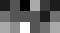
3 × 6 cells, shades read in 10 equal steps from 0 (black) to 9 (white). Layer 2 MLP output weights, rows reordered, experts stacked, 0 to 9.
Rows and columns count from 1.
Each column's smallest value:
1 3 0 3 1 1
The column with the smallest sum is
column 5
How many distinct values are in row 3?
5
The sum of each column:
11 11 12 12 7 11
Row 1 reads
1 3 0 6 2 1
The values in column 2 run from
3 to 5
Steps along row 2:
down same same down up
